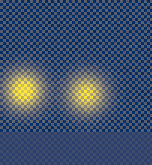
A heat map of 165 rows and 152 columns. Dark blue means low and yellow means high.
Ninth with the highest average: middle left. Bumps: two. Seam: horizontal, 80% of the way down, the bottom part calmer. Odd rows or columns: none.
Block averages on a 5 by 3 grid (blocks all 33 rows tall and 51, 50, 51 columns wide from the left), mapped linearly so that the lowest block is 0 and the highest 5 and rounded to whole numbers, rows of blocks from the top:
000
000
541
220
000
